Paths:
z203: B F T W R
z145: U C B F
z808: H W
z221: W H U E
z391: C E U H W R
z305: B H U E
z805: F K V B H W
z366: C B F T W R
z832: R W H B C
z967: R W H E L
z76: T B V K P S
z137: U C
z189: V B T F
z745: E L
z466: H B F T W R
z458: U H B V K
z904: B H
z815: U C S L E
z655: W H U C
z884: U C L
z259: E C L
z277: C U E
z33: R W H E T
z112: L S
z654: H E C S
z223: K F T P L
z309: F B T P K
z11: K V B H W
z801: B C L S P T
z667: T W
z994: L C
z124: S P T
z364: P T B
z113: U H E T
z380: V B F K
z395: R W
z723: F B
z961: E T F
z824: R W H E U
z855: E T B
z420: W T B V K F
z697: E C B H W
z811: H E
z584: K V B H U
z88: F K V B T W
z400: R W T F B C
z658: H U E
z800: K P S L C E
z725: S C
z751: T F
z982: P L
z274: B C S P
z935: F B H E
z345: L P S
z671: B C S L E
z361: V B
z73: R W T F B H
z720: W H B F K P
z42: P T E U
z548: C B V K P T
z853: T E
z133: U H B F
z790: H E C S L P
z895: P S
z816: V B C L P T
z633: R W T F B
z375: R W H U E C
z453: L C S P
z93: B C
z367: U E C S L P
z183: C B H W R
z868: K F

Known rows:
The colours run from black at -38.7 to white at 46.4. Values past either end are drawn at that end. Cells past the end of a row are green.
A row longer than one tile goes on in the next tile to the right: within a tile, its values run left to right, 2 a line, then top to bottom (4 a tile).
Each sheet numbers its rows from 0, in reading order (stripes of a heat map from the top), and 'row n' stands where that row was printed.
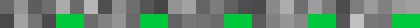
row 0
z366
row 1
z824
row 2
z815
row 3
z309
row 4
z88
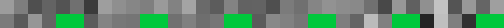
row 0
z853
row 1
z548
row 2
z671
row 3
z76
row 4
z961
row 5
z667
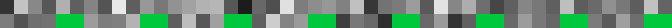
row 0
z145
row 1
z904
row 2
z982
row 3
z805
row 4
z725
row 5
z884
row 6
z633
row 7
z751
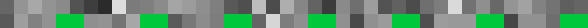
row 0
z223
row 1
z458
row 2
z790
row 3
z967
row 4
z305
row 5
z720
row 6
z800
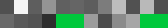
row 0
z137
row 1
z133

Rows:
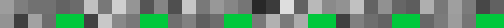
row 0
z113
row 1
z808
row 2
z816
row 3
z380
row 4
z453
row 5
z221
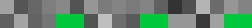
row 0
z112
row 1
z183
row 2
z361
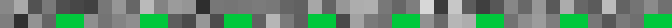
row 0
z42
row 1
z189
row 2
z124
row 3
z203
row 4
z697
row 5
z811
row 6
z73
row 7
z364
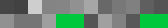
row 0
z584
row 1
z391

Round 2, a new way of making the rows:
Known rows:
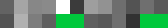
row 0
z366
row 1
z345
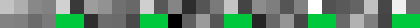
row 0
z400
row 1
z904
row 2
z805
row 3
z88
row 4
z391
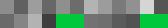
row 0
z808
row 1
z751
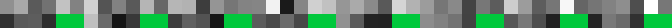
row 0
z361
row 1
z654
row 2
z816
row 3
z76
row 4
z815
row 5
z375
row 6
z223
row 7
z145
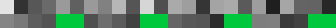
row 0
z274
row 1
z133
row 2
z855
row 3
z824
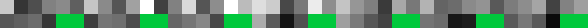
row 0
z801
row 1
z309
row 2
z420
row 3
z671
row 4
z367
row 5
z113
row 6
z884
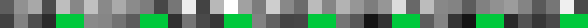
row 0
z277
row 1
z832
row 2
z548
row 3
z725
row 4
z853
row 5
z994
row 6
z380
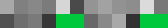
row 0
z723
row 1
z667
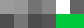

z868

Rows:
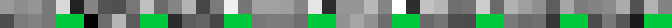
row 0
z73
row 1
z11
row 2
z189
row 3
z633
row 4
z466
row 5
z93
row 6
z112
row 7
z137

